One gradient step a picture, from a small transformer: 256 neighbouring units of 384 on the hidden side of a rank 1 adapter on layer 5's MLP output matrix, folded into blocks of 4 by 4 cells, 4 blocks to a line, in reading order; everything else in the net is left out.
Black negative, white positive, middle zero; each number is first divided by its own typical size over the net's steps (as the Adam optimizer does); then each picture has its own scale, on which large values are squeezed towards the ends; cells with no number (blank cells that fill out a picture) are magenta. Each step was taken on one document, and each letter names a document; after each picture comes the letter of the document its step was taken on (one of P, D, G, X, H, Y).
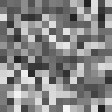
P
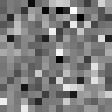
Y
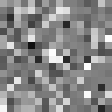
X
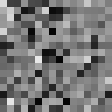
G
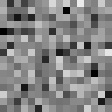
Y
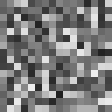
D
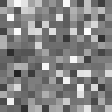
Y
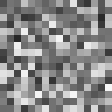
P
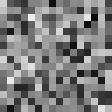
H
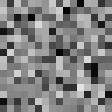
Y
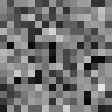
X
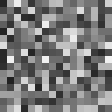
D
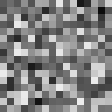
P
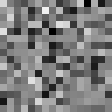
G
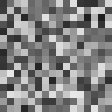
P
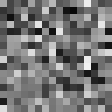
X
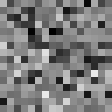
Y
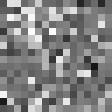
G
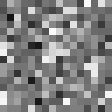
G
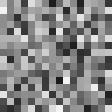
H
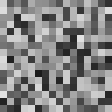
H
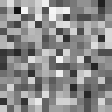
X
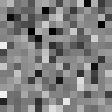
G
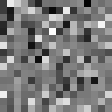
G
